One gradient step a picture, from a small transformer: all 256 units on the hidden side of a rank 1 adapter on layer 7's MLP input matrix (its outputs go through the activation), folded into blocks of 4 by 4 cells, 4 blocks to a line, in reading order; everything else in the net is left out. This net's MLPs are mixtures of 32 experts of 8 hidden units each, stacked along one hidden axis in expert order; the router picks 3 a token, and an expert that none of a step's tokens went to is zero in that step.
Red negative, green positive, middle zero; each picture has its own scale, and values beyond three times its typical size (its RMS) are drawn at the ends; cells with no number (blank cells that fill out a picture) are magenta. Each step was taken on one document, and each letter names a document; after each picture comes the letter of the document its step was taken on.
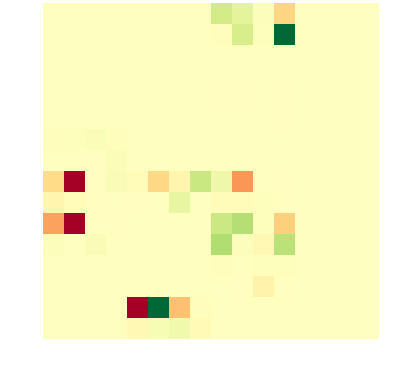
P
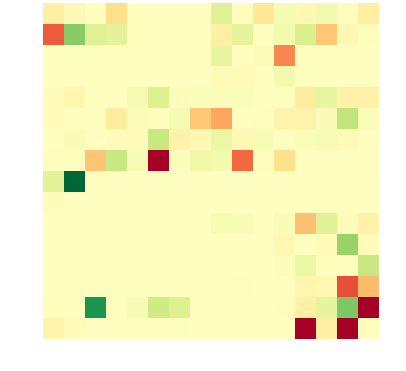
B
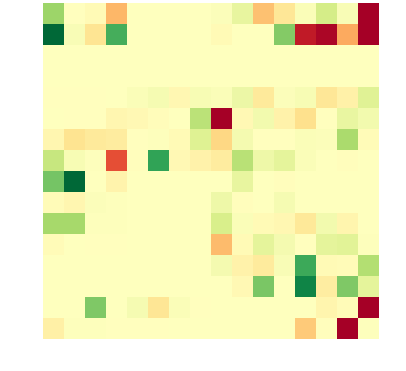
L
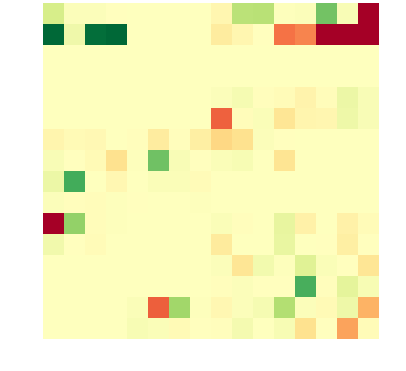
L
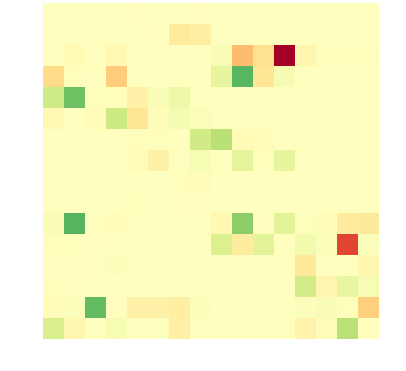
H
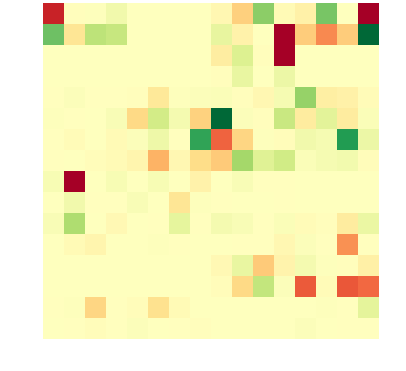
B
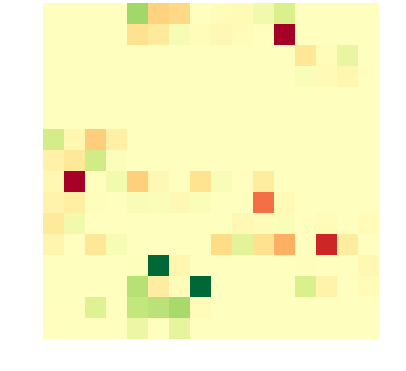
P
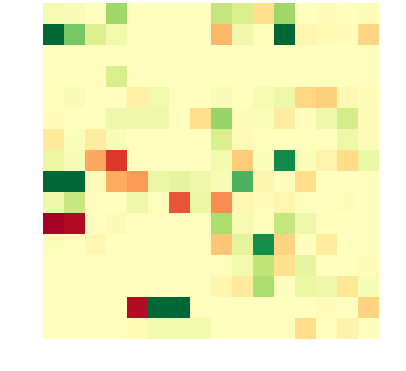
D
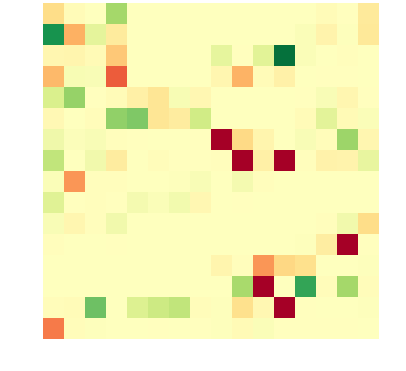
B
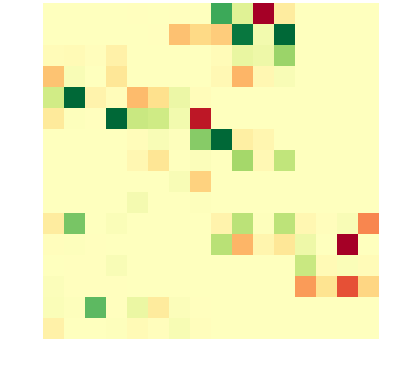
H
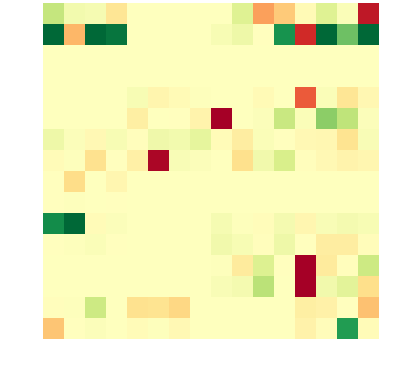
L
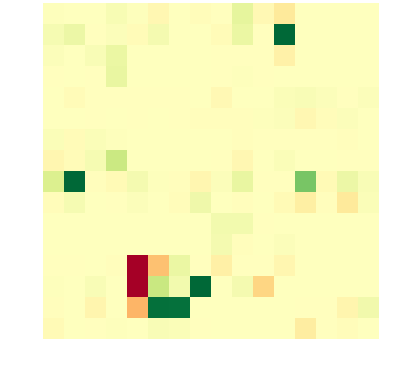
D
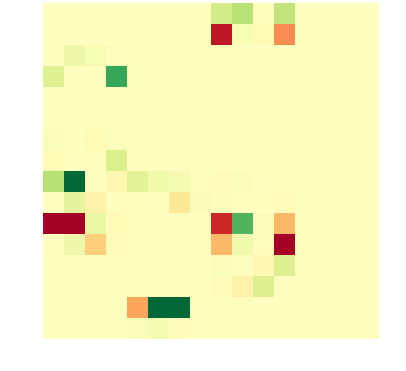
P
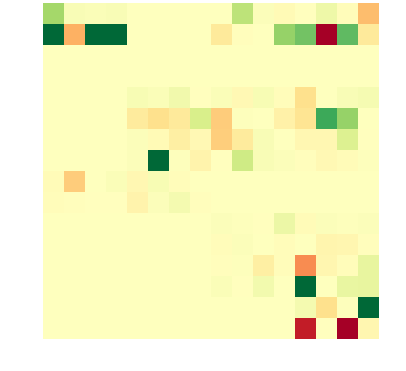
L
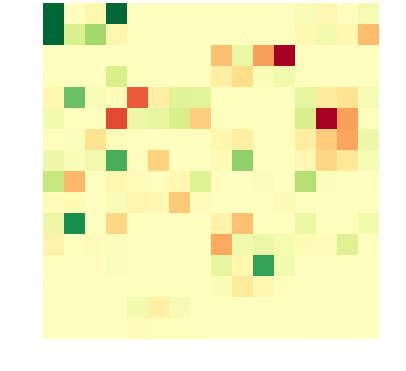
B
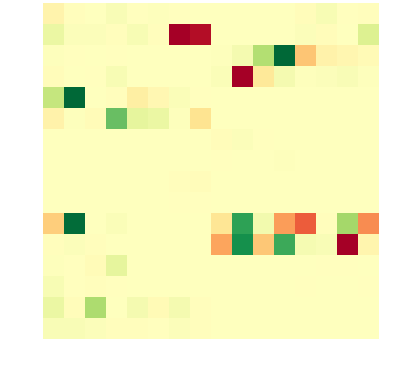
H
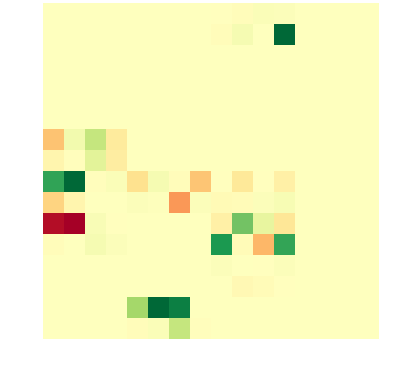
P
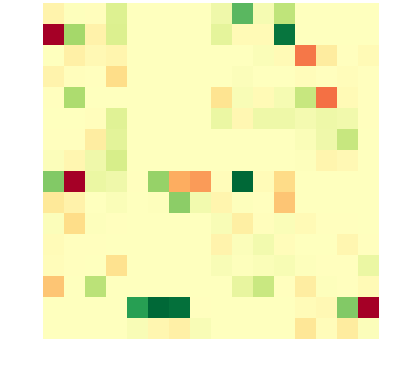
D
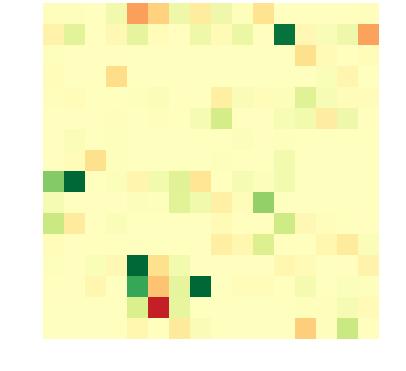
D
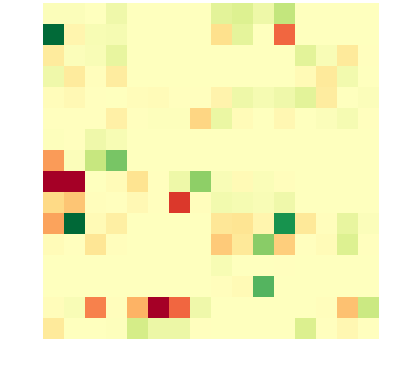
D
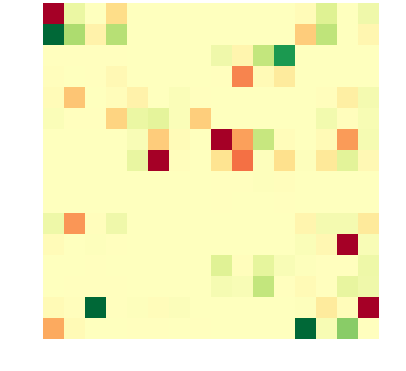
B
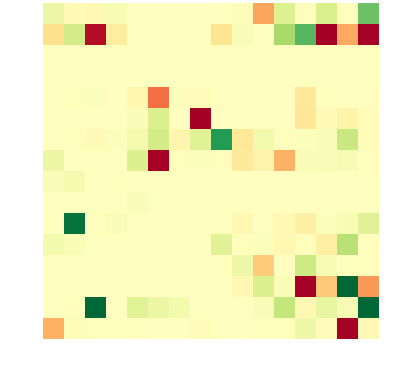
B
